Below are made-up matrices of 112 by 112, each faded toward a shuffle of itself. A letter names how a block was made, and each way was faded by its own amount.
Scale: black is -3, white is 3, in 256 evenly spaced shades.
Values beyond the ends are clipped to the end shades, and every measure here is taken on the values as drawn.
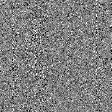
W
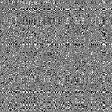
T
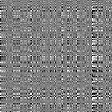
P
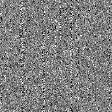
W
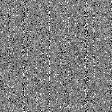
W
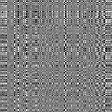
P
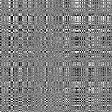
P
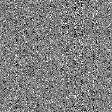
W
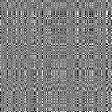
P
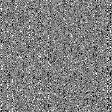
W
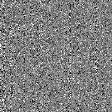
W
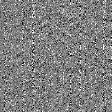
W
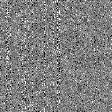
W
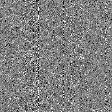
W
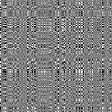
P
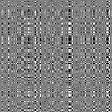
P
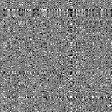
T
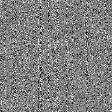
W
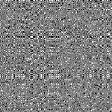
T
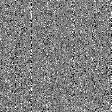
W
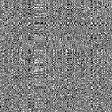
T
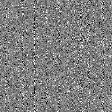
W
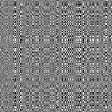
P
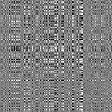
P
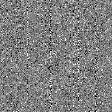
W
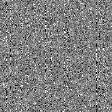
W
